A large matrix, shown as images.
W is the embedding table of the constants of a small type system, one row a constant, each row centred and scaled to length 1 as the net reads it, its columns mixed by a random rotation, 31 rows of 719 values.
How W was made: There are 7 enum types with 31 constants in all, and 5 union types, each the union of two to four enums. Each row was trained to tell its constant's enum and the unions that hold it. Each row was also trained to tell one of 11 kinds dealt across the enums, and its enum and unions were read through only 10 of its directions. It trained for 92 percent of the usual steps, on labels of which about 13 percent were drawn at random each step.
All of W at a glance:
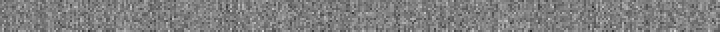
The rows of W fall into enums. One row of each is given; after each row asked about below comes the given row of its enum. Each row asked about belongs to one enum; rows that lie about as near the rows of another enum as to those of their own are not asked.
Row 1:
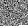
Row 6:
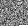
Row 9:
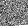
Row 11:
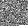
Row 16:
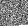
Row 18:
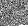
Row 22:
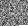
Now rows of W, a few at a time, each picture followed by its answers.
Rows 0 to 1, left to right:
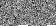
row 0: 22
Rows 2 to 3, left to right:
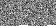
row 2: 22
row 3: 11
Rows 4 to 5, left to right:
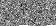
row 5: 22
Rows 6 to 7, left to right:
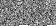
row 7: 6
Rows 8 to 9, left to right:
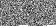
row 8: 22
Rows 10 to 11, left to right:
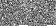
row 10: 18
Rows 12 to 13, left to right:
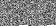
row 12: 16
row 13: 16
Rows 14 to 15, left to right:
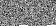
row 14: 1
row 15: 16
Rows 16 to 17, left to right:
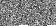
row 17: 6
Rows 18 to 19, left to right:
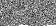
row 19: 9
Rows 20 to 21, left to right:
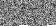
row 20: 6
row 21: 9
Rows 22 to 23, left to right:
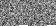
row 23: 18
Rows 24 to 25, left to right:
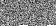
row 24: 1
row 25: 18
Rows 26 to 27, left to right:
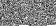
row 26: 18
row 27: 16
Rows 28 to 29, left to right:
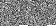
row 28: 11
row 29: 1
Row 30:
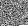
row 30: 1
